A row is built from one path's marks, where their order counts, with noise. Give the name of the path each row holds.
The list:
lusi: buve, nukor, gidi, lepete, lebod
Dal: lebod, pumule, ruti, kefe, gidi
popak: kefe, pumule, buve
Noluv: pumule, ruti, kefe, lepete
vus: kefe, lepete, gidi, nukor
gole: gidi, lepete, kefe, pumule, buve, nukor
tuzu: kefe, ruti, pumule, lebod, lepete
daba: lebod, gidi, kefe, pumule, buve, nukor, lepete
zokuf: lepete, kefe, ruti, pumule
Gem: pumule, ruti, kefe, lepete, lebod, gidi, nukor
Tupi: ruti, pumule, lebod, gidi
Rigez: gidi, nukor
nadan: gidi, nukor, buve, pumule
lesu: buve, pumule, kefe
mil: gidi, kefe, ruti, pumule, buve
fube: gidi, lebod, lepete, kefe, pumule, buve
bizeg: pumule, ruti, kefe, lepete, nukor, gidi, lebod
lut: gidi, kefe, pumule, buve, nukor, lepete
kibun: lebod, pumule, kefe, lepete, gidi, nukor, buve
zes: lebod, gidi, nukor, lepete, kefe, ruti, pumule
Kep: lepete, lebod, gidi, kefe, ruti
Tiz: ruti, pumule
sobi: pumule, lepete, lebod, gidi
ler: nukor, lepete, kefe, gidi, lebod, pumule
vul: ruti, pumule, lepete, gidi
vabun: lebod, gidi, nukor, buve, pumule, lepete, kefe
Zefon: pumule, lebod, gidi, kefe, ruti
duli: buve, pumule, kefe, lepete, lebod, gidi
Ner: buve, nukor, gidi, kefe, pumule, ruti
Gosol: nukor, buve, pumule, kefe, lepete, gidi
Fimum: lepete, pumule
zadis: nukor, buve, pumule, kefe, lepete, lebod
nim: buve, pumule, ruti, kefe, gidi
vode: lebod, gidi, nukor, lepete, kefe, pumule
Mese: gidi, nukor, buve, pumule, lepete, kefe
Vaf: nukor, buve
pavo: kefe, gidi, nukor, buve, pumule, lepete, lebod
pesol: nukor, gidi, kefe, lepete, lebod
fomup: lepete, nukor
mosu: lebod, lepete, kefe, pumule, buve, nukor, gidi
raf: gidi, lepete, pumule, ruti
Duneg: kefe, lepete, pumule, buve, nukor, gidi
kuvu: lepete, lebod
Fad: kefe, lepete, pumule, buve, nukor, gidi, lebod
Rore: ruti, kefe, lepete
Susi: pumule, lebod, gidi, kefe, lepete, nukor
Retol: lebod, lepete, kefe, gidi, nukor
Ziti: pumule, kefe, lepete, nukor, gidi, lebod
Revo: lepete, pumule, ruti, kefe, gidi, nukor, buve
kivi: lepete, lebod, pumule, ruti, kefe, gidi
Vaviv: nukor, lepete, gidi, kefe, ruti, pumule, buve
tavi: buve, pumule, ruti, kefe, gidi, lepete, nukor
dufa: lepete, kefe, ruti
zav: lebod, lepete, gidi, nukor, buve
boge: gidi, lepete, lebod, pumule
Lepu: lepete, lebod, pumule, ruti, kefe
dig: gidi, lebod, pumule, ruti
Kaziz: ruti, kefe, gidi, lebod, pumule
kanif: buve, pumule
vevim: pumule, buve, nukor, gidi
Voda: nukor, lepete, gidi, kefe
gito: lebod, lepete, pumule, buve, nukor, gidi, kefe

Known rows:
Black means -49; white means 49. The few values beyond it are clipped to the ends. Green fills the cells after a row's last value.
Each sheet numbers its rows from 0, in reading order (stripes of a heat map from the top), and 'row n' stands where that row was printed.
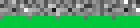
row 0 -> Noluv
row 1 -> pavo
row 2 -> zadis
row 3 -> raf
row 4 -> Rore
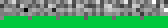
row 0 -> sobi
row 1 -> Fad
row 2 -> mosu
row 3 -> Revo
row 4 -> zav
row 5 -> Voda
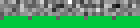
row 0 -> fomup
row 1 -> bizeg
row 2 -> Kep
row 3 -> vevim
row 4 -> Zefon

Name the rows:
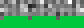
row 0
lut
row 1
Dal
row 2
vus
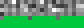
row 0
Gosol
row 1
dufa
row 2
Vaviv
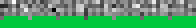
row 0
nim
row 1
boge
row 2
gole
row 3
Rigez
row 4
fube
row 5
Duneg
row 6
vul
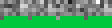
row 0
Vaf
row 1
Susi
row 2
Fimum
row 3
Retol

